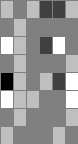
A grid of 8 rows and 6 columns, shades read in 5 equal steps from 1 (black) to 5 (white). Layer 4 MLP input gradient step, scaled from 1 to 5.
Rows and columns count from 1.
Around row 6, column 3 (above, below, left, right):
3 3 4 3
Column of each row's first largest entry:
1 2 1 2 6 1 2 1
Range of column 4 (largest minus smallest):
2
